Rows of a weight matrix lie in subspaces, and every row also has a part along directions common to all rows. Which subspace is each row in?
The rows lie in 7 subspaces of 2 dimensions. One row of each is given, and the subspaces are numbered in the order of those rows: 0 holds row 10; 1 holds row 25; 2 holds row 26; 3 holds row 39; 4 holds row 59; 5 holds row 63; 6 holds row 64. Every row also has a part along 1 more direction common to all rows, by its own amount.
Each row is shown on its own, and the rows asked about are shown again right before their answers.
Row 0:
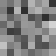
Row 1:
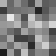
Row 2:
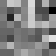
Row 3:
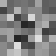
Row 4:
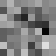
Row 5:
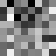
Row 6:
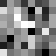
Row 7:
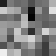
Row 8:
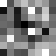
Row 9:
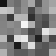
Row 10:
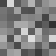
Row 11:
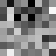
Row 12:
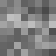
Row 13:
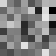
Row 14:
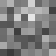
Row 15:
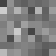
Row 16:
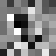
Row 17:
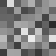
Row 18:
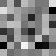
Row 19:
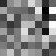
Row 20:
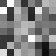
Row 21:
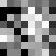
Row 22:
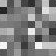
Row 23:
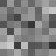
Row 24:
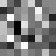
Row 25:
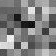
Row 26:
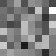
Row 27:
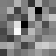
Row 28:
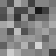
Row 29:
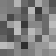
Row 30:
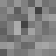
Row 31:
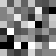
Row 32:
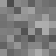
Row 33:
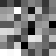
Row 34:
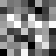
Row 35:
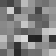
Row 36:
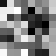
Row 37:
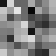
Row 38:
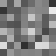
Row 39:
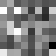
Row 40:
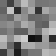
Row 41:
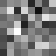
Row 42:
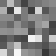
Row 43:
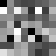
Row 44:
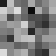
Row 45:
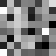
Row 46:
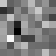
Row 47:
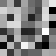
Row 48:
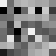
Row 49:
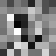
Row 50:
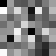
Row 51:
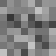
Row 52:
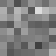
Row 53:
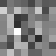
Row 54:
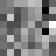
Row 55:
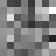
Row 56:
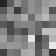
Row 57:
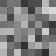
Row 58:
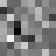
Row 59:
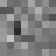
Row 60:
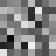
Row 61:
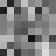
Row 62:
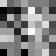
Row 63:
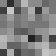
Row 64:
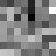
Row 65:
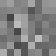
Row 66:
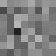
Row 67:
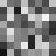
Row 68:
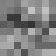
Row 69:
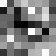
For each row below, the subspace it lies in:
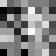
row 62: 0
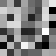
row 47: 2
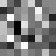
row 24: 4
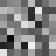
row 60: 1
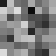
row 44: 0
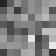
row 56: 3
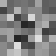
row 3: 5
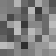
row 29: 4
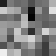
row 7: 6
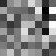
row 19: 2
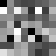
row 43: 3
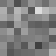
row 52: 6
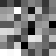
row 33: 5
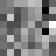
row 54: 2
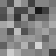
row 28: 6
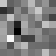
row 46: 4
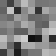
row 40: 5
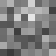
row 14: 6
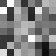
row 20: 5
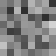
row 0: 4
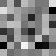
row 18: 2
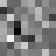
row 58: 4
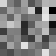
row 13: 2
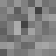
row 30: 4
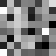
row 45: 2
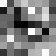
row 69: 1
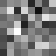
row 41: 4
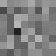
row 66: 3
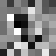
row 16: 3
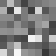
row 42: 5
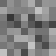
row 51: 1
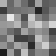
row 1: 1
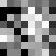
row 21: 0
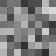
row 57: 2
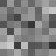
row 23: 1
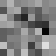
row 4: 0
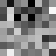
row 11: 6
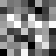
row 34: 1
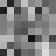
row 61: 5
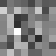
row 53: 3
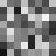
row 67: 4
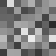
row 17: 0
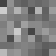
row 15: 3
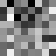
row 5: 6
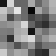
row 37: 0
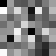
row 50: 3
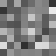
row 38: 2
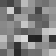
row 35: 5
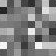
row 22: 2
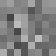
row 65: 3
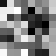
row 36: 0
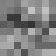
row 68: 1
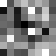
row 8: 1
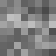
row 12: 1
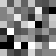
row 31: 1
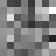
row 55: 6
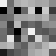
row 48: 3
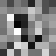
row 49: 3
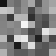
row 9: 5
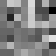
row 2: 6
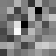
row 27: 4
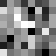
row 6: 1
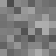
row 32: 0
